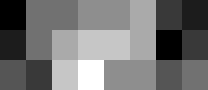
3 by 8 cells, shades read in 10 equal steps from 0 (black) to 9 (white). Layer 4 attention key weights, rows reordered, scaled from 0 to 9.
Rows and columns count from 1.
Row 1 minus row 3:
-3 2 -3 -4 0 1 -1 -3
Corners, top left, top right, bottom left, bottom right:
0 1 3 4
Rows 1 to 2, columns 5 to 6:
5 6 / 7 6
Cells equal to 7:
3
